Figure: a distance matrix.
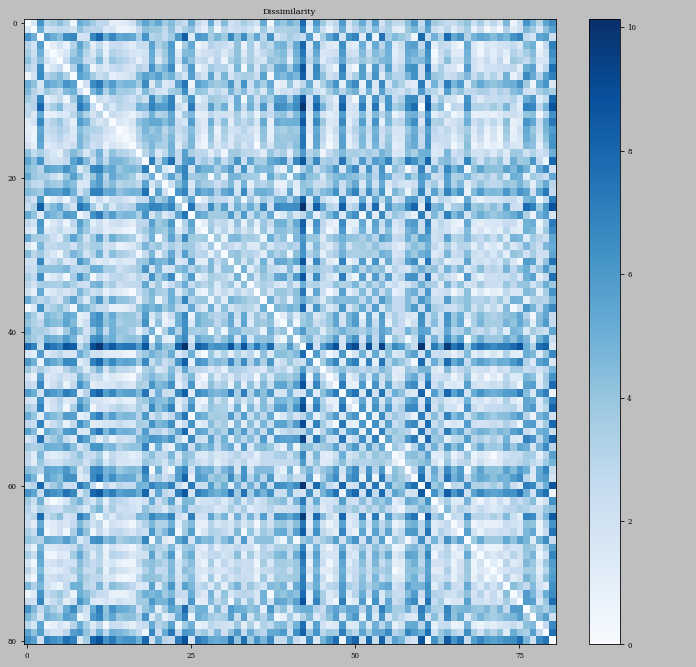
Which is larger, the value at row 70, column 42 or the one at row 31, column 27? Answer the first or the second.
the first
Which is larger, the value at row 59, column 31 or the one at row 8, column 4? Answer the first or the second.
the first
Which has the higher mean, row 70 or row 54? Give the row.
54
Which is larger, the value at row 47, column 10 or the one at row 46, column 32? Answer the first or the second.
the second
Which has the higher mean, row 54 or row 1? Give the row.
54
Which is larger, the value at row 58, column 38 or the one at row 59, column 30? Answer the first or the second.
the second
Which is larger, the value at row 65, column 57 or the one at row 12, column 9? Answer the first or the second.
the second
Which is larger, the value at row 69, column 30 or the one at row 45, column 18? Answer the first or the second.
the second
